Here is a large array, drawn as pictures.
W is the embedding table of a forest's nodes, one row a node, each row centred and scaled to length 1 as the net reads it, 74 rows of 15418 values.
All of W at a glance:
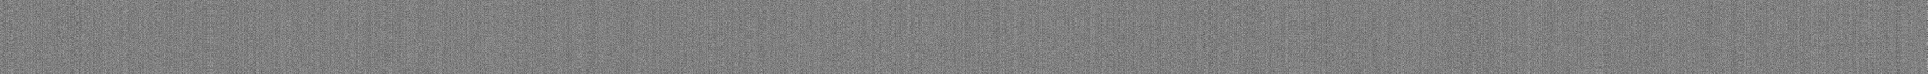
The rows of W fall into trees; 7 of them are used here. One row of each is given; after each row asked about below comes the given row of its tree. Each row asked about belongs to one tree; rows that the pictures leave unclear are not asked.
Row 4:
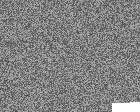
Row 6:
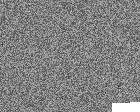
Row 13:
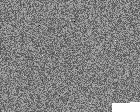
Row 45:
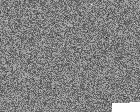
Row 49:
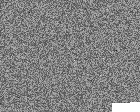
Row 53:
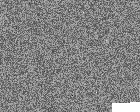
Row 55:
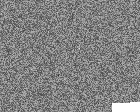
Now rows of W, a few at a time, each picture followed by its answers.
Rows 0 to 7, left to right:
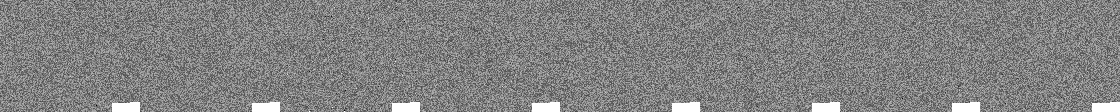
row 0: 53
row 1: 13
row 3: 13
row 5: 53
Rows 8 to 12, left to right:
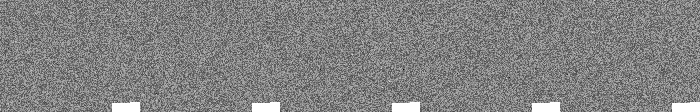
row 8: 6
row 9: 6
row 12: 55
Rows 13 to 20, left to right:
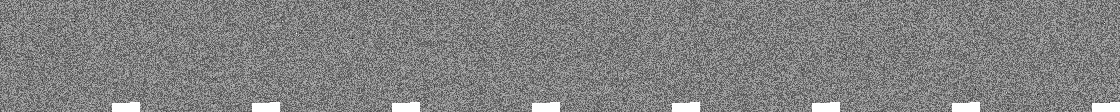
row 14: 4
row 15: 6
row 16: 4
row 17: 13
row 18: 55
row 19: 13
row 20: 55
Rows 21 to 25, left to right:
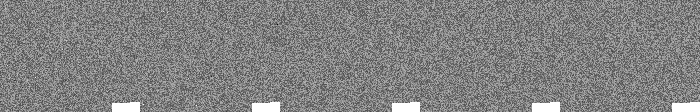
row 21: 55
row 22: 6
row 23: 6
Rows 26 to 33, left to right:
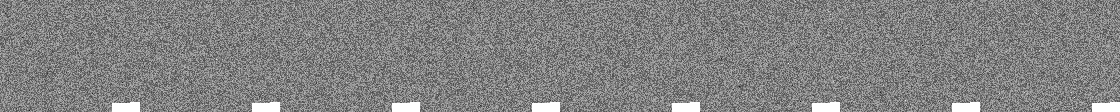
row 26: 53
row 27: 4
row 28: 55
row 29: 55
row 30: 13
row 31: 6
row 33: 6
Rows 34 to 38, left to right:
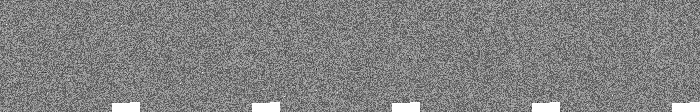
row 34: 49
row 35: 13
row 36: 6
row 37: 13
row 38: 13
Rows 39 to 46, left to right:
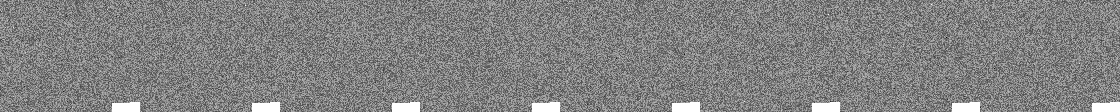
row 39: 45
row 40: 55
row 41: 55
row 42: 13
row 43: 45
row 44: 4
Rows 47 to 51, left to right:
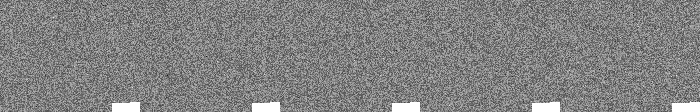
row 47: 49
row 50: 4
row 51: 4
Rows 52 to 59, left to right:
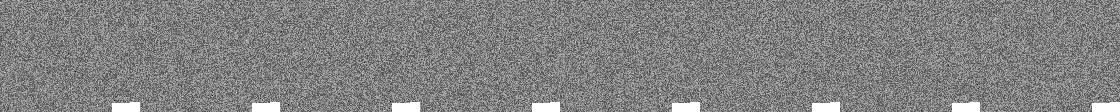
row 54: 55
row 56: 53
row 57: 55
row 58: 13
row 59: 4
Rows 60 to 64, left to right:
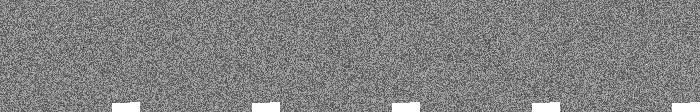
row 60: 55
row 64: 6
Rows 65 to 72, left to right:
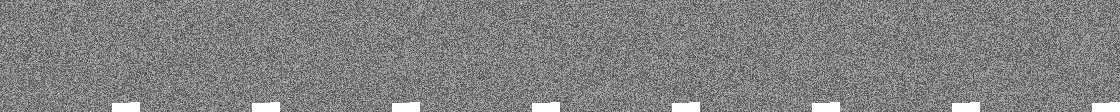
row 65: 13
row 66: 55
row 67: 45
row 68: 6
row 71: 49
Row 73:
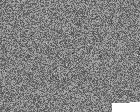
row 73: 13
